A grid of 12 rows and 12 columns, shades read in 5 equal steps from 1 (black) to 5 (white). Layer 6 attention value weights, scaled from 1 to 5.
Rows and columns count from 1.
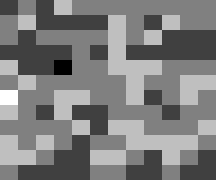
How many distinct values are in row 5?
4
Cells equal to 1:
1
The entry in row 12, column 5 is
2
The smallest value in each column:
2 2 2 1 2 2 3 2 2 2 2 2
